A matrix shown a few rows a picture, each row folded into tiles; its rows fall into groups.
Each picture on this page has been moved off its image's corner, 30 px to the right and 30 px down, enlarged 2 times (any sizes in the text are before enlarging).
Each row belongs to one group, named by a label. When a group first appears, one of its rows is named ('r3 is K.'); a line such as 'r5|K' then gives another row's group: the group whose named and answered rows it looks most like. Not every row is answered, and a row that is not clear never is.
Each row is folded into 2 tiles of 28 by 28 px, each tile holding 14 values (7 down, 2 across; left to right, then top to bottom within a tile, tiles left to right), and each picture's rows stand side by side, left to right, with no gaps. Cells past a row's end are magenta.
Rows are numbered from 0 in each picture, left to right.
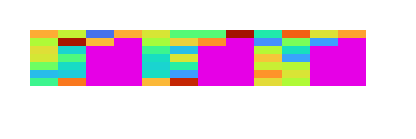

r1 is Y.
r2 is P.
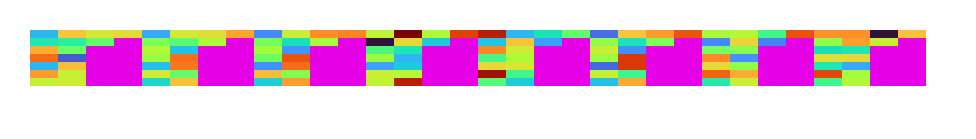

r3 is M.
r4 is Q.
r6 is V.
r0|P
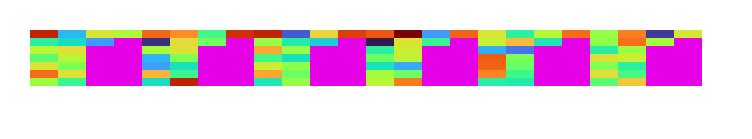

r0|Q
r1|M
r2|Q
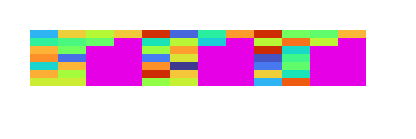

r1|Q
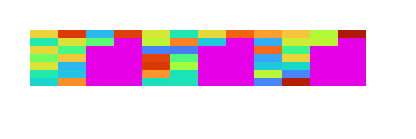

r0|M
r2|M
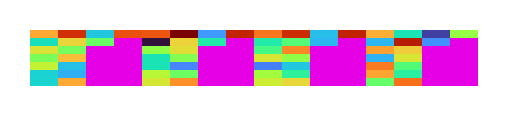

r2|M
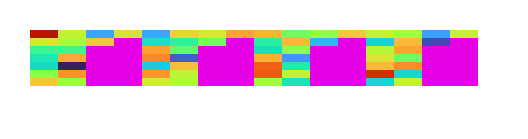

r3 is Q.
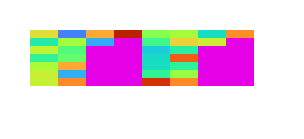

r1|Y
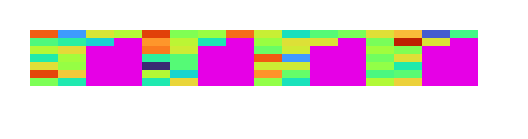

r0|Q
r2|V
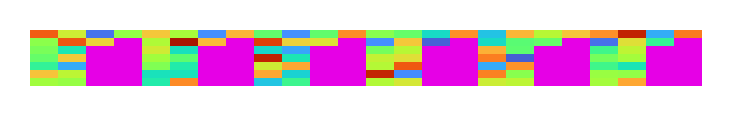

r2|V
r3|Q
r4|P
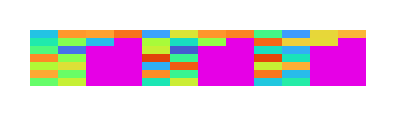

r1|P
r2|V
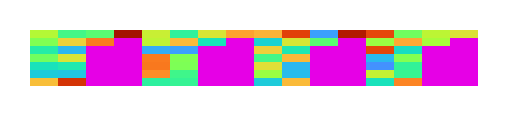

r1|V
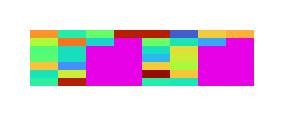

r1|Q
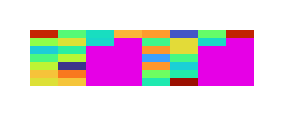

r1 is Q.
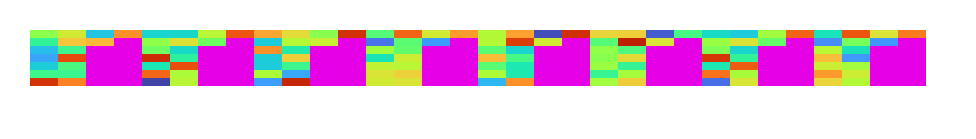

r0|Y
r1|V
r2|M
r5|Y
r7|P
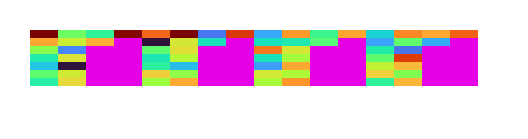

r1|M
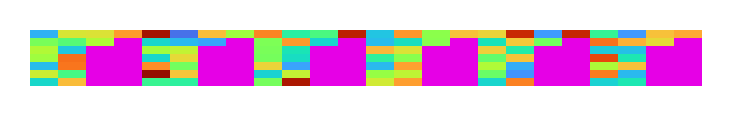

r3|P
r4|M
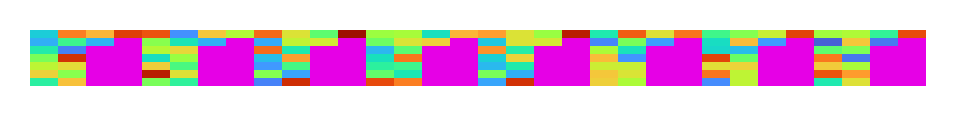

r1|Q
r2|M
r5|P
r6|V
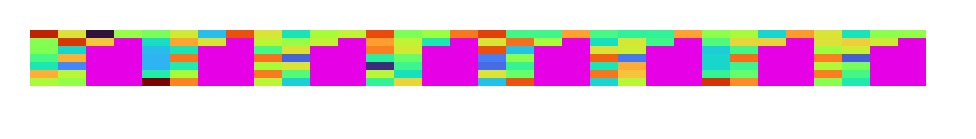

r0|Y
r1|Y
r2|V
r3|M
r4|M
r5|V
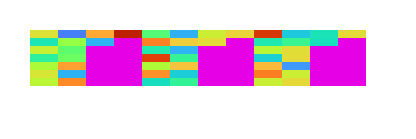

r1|V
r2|Q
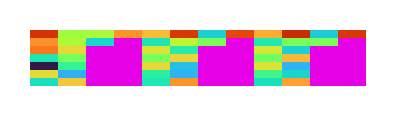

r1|M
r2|M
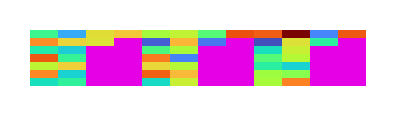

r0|V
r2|M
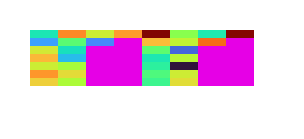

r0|P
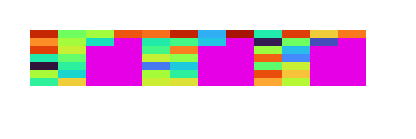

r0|M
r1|M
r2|P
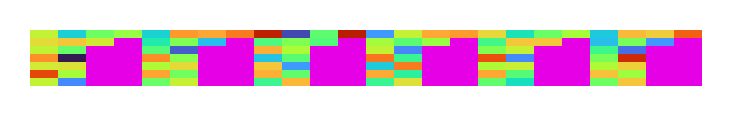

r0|V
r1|P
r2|Q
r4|V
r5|P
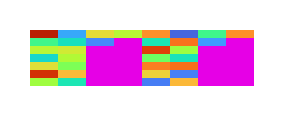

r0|Q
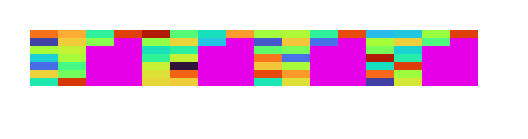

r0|M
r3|V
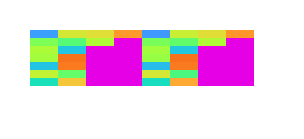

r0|P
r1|P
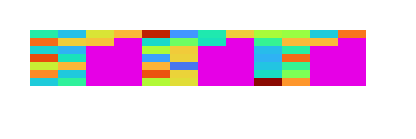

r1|Q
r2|Y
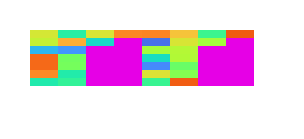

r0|V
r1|M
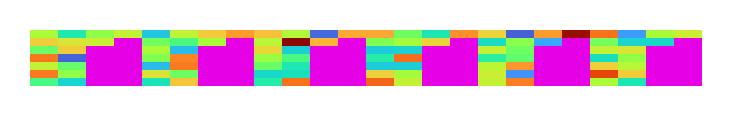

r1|P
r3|Y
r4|Q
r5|Q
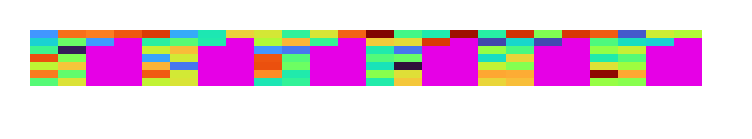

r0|P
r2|V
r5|Q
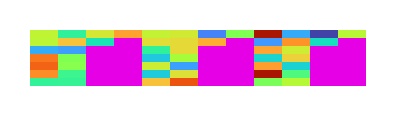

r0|V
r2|Q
